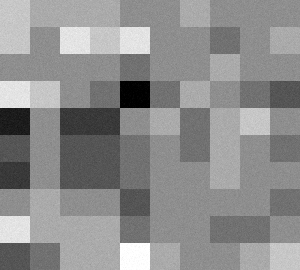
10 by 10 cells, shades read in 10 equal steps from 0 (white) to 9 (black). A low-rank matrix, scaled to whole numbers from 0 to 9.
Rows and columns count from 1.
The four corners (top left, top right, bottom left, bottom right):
2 4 6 2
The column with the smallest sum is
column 2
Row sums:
34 30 40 44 47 48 47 42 37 33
